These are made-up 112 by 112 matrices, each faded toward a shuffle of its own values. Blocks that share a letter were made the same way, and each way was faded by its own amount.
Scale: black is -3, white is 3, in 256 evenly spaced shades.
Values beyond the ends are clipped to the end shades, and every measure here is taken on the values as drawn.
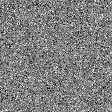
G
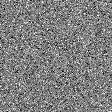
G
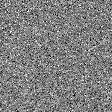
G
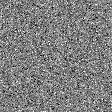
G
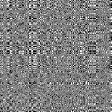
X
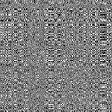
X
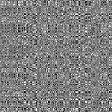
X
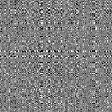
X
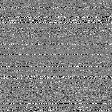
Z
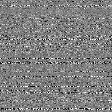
Z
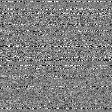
Z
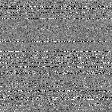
Z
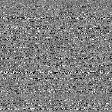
Z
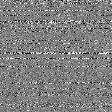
Z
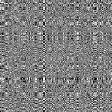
X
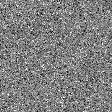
G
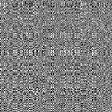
X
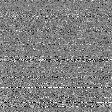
Z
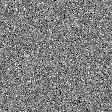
G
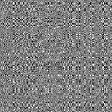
X
